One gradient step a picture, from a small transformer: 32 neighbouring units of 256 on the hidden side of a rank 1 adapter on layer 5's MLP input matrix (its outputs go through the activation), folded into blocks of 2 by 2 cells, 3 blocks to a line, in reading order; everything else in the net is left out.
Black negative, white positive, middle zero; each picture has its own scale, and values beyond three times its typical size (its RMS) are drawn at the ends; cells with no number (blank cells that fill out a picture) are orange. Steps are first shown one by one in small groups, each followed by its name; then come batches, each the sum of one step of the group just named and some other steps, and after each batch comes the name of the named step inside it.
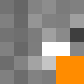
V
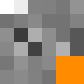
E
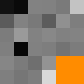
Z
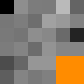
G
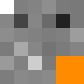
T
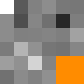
T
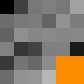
Z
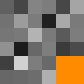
Z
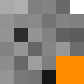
E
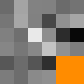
V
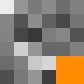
T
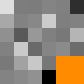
E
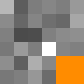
T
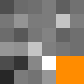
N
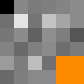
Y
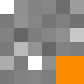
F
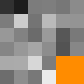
Y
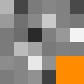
F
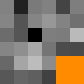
N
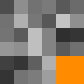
N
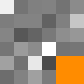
F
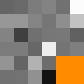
Y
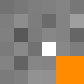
Y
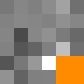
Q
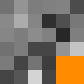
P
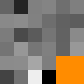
P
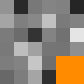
P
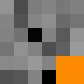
P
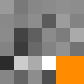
Q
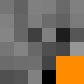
P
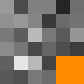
P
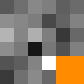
P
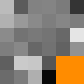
P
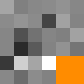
Q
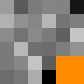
P
